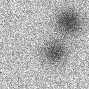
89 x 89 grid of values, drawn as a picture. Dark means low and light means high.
Mirror symmetry: none. Odd rows or columns: none. Dips: two. Average level on the scale: 70%.
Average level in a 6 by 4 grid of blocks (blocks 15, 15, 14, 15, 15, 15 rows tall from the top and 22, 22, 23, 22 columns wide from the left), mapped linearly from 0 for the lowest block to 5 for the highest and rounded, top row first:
5 5 4 3
5 5 2 0
5 5 2 3
5 4 0 4
5 5 3 5
5 5 5 5
